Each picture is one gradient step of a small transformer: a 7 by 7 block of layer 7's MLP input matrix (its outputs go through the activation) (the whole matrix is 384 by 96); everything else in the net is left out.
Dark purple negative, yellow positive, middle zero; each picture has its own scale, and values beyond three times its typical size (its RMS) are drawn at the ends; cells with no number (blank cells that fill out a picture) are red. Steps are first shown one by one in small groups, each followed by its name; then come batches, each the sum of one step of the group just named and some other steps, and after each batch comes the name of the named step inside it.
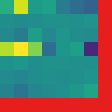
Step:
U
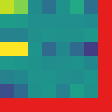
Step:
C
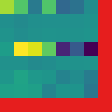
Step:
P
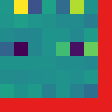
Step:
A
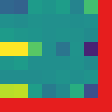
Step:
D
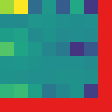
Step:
A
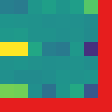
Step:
D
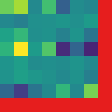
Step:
P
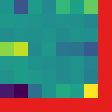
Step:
C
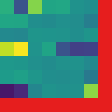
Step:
C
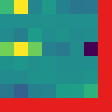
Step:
U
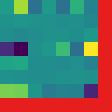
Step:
A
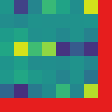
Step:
P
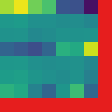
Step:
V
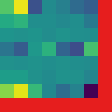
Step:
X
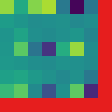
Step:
V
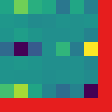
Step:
X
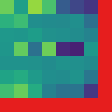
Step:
X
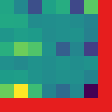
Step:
X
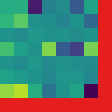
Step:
X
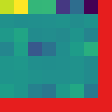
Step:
V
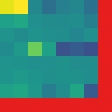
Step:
X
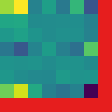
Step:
X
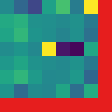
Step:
X
